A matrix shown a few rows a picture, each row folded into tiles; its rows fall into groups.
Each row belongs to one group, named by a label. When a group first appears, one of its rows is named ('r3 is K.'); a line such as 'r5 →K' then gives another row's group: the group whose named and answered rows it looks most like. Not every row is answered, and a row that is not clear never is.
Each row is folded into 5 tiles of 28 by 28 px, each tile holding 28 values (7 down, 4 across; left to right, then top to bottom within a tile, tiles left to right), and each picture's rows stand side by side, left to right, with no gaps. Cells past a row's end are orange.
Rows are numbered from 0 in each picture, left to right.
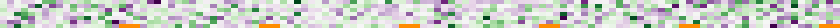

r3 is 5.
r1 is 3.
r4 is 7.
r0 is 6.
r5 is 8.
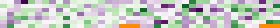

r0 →5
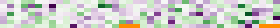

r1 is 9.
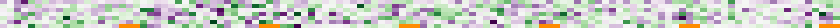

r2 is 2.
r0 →5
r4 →9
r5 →9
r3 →6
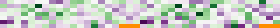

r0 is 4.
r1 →4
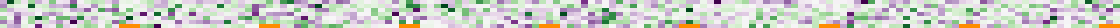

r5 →3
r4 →7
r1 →2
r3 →8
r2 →2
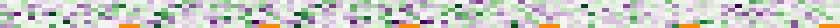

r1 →6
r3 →4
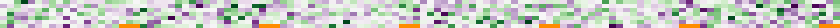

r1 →6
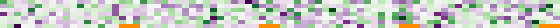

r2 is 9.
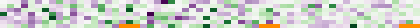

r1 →5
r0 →7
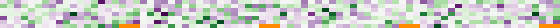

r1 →5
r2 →7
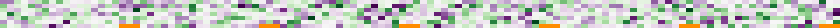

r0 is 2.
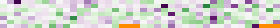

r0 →3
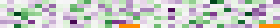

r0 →6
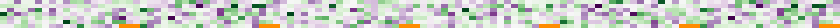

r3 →7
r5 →6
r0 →9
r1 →6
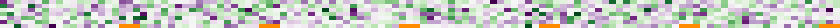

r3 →9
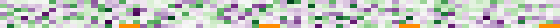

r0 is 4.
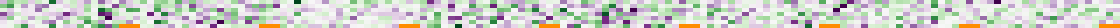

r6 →8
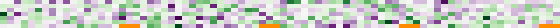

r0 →9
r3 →5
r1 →3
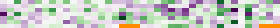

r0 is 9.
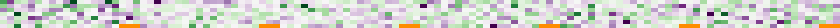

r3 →8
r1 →3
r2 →8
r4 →2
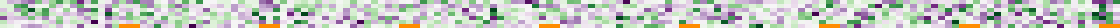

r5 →2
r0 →8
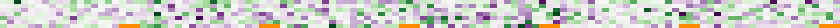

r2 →2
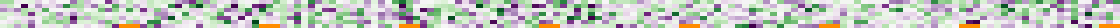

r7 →8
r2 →9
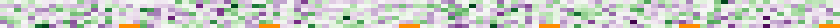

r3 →8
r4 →6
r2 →5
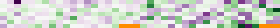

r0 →3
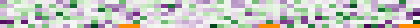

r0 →4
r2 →4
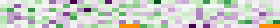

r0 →9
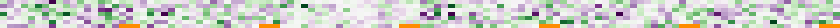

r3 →2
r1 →5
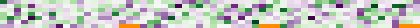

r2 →6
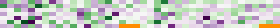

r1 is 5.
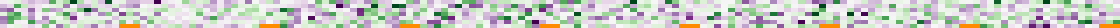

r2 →6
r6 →5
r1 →3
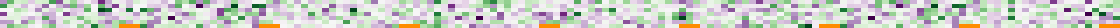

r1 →6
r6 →6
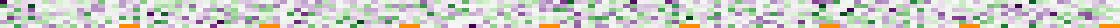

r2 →5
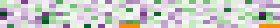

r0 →7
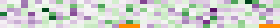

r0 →7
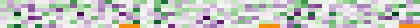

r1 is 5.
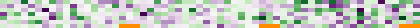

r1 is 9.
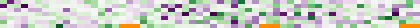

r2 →2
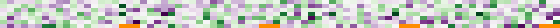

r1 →5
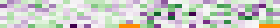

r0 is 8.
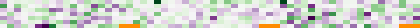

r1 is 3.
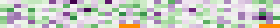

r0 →9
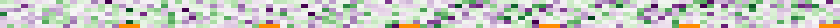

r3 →6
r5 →8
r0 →7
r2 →7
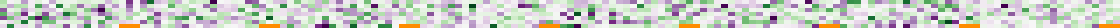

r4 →2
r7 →7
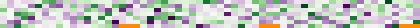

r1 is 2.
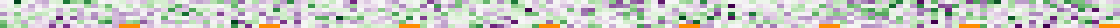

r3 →8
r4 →5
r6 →8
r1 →4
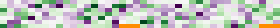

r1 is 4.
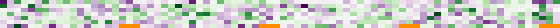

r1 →4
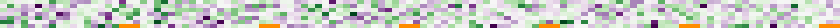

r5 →8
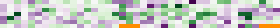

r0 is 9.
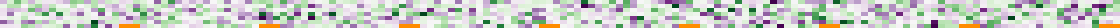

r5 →9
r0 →4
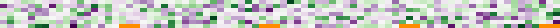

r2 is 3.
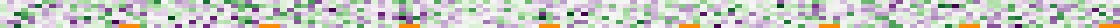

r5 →2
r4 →5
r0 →6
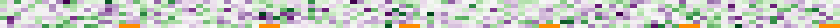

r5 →3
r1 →9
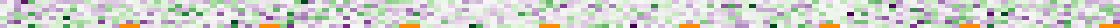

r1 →4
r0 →5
